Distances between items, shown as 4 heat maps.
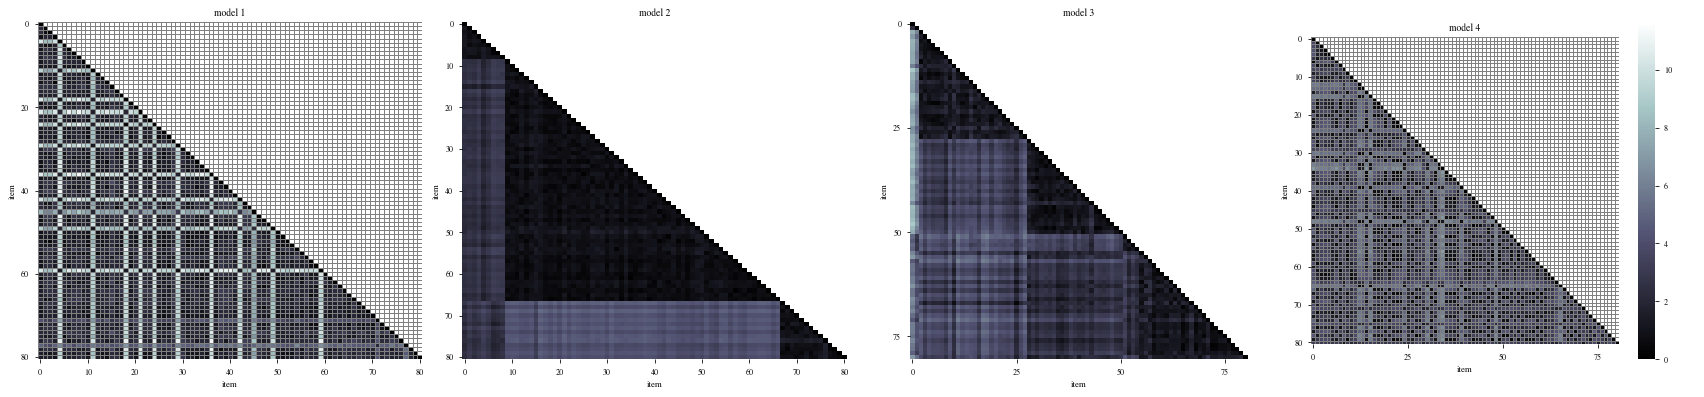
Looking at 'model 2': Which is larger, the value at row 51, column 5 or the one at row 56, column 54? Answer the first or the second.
the first
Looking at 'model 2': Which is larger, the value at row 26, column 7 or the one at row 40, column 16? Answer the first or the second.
the first
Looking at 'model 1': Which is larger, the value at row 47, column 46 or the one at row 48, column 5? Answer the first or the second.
the second
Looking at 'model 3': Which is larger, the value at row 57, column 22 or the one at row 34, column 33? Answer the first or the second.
the first
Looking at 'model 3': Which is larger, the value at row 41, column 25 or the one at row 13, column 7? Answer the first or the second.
the first
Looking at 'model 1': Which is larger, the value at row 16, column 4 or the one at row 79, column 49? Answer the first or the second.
the first
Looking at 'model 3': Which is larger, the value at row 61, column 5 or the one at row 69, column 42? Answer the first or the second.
the first
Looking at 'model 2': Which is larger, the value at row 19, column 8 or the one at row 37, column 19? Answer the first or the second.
the first
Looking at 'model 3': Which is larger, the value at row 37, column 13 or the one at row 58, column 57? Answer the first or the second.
the first
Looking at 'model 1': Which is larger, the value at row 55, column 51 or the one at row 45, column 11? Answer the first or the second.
the second
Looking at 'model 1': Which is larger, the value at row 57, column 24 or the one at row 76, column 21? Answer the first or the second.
the second
